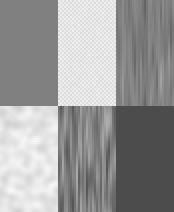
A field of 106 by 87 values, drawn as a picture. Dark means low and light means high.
The table splits into 2 rows of 3 panels. Panel 1,1: middling, flat. Panel 1,2: very high, checkered, faint in contrast. Panel 1,3: middling, streaked downward, faint in contrast. Panel 2,1: very high, blotchy, faint in contrast. Panel 2,2: middling, streaked downward. Panel 2,3: low, flat.
